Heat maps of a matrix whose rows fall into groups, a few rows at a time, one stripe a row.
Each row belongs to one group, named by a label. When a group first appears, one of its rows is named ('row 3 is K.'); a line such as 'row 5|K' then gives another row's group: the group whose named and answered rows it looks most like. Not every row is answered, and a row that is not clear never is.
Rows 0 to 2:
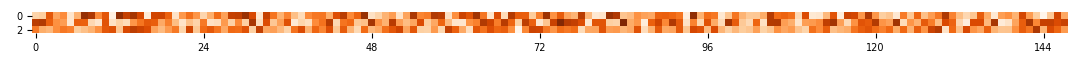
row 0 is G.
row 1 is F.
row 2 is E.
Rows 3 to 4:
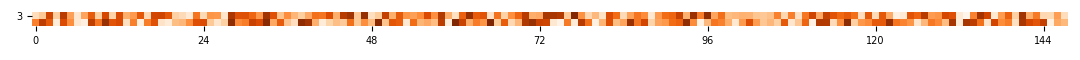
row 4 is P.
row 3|G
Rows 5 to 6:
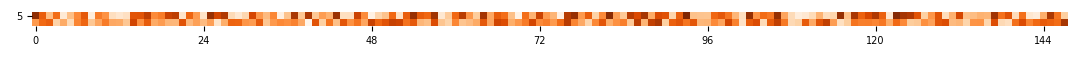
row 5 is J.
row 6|F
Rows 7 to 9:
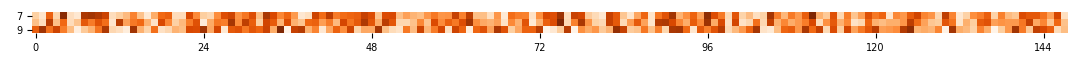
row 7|G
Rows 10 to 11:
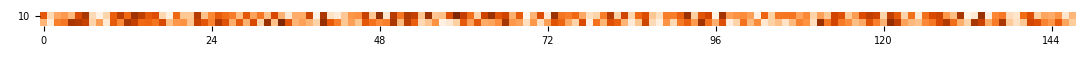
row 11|E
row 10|E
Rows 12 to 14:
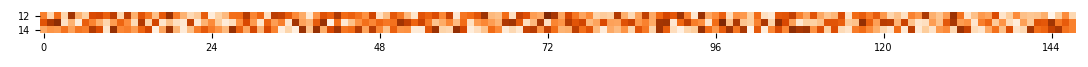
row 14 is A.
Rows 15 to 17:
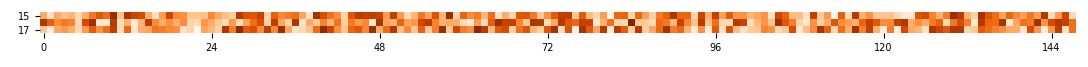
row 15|G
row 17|G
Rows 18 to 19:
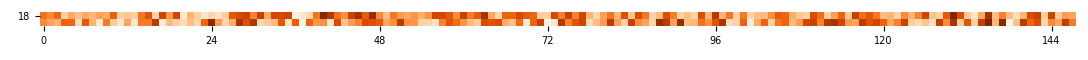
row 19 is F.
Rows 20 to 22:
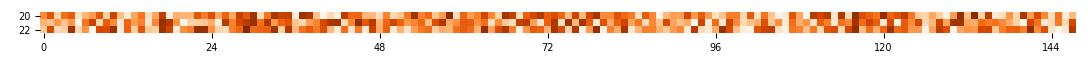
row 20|P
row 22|P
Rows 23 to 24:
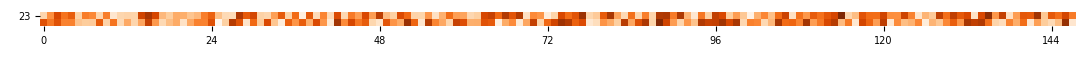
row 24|A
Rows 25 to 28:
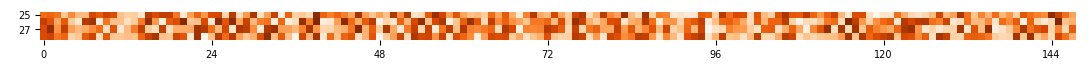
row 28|J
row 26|J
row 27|P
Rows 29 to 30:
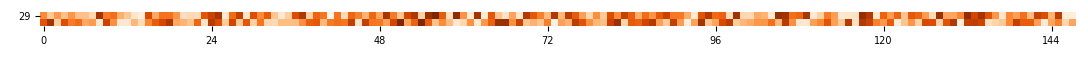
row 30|J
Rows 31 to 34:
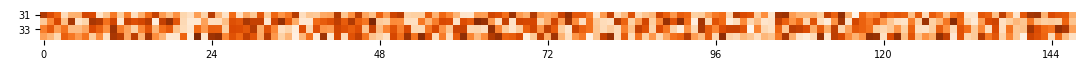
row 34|E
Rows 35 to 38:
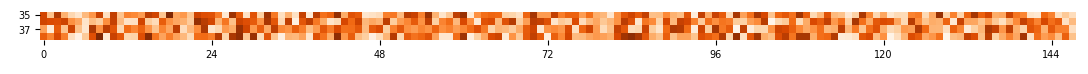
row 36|P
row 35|A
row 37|G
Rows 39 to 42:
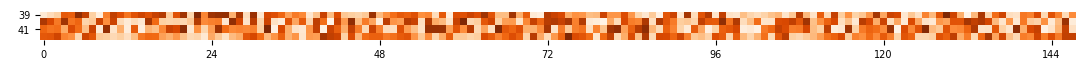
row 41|J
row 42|F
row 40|A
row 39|E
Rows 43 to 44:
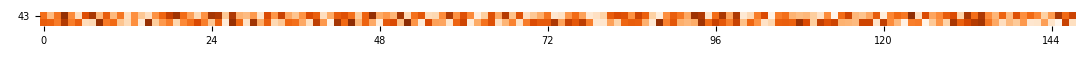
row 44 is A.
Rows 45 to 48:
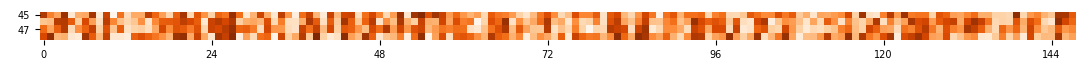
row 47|J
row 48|J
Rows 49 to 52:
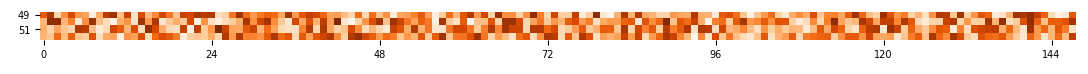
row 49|P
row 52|G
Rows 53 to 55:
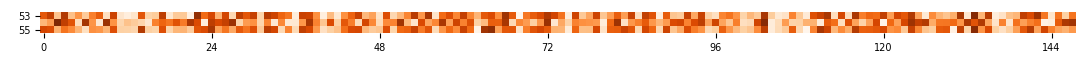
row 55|P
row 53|P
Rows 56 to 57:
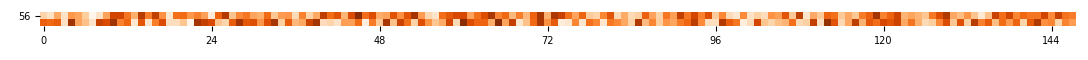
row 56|E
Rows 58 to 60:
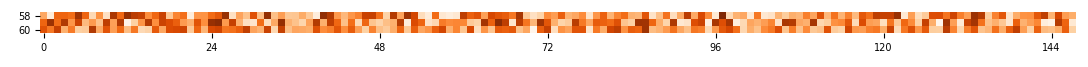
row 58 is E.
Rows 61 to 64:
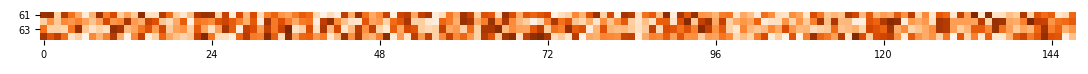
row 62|E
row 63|E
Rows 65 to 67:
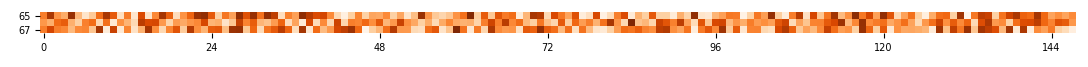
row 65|P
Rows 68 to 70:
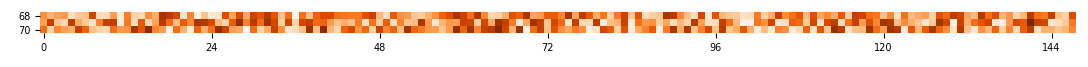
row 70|E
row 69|P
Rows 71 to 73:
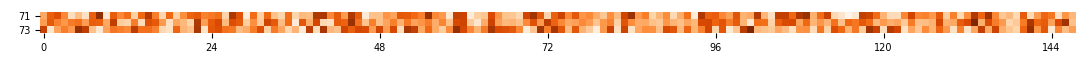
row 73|E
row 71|A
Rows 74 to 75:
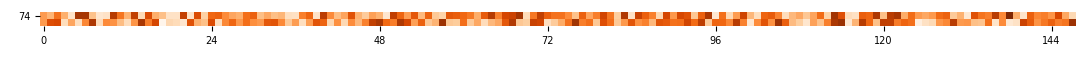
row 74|E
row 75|F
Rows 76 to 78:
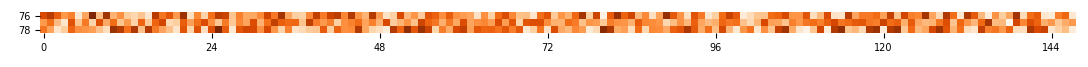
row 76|J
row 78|E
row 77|P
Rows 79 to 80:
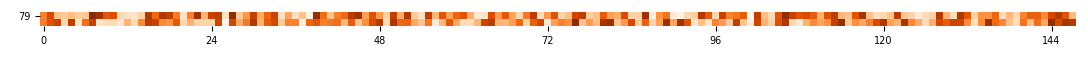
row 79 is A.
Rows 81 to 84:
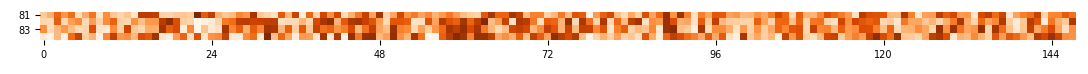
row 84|E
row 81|F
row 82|G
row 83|G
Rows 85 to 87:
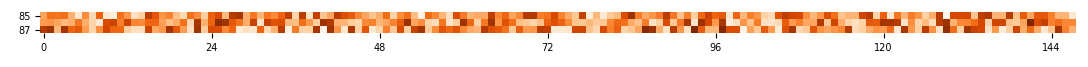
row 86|E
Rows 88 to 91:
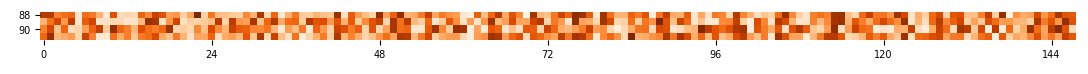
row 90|A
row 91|F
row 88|F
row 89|F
